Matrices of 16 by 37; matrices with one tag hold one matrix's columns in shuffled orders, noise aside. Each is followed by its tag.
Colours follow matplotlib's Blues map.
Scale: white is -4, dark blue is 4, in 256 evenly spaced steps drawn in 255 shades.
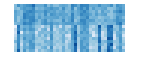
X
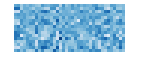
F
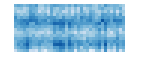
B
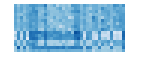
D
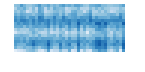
B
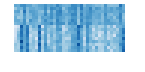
X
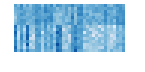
X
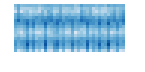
B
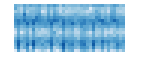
B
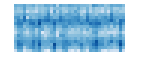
B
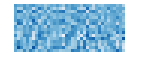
F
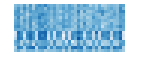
D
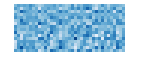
F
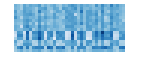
D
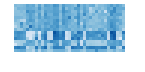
D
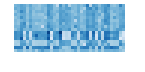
D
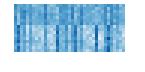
X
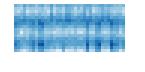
B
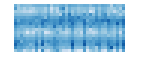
B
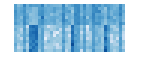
X
